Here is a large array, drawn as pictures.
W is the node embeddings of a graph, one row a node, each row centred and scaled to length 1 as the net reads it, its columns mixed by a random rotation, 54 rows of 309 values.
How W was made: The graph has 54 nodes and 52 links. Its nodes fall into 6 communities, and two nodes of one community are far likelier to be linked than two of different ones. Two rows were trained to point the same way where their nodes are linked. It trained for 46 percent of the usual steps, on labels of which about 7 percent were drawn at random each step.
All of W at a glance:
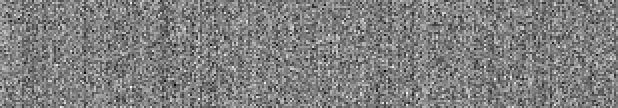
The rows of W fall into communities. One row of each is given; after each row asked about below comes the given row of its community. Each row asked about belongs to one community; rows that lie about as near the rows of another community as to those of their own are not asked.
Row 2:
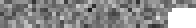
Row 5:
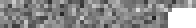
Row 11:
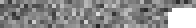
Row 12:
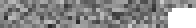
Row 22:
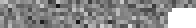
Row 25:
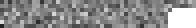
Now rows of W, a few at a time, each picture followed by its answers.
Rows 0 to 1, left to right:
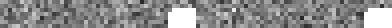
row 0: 22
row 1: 25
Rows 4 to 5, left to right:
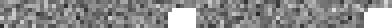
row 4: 25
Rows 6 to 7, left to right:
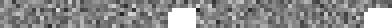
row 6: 11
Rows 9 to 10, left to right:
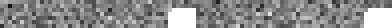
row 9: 25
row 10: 11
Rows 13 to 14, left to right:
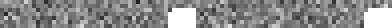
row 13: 2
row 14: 2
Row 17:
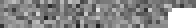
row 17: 2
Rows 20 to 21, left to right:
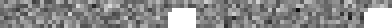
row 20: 12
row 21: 5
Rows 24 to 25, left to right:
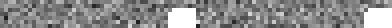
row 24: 12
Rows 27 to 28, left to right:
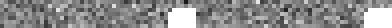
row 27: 11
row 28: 2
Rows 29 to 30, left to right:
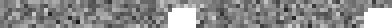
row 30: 22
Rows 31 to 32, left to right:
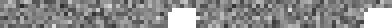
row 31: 12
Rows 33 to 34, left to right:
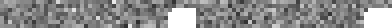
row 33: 12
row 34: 2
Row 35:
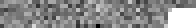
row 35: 2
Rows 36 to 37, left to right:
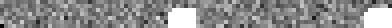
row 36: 25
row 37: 11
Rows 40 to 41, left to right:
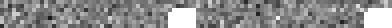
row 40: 25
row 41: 5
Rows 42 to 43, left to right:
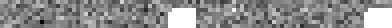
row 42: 22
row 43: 25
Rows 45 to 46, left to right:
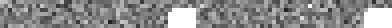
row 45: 22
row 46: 22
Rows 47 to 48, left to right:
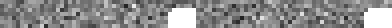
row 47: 11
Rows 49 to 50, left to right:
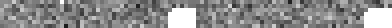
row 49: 2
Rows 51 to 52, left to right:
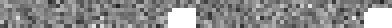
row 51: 22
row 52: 11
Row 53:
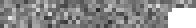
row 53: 25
